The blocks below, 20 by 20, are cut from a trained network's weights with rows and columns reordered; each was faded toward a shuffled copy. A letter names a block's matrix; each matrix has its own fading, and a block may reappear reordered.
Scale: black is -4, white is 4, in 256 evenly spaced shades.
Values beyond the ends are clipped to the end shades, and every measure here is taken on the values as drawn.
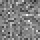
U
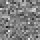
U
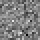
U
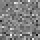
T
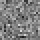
U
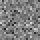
T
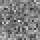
U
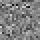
T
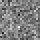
U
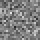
U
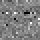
T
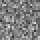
U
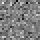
T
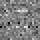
T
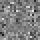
T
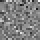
T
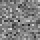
T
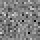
T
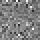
T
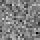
U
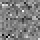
T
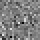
T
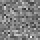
U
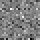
T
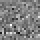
T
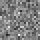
U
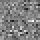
T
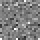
T
